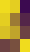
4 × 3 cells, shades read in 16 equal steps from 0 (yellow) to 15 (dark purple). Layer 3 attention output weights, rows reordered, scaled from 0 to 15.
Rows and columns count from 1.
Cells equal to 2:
1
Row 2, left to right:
1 7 13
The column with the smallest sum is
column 1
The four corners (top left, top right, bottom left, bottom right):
0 15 11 0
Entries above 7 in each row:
1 1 1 2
